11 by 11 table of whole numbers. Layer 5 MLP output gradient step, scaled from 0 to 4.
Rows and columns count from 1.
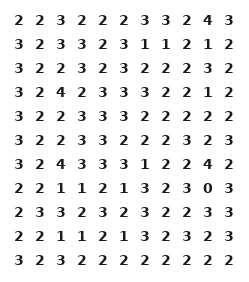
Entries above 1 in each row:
11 8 11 10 11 11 10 7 11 8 11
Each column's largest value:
3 3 4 3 3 3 3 3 3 4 3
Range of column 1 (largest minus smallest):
1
